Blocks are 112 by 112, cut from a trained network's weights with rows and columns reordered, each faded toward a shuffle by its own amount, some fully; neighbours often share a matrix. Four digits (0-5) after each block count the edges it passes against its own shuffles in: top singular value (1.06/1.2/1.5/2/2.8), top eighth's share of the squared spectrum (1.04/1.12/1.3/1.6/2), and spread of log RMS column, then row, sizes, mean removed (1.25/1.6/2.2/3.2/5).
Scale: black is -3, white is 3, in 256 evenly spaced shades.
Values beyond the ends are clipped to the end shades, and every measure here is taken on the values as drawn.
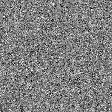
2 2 0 0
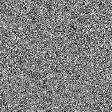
2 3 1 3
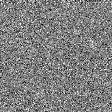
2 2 0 2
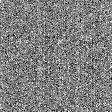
2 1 0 1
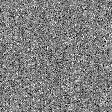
1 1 0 0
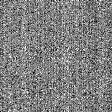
3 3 0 2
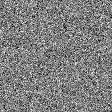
0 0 0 0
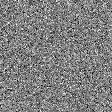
0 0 0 0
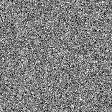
1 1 0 0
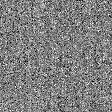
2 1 0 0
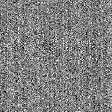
3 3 1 2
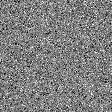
0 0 0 0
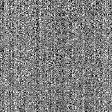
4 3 1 3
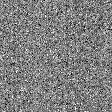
1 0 0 0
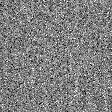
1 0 0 0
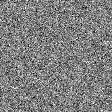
1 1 0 0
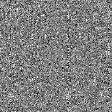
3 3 3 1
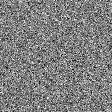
1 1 0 0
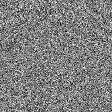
2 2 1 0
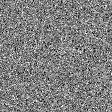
0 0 0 0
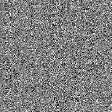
3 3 3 0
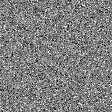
0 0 0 0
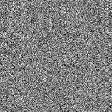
4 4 2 1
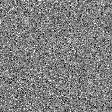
2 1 1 0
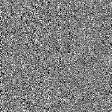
3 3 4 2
